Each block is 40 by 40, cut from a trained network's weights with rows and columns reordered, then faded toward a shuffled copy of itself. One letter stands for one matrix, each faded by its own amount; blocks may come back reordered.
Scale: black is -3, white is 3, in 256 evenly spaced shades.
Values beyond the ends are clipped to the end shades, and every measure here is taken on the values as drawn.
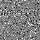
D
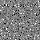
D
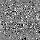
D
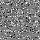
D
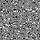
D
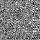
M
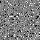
D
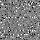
D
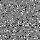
D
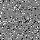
D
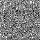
M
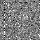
M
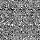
M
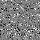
D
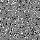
D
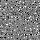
D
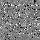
D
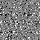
D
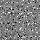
D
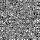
M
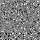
D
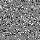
D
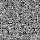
M
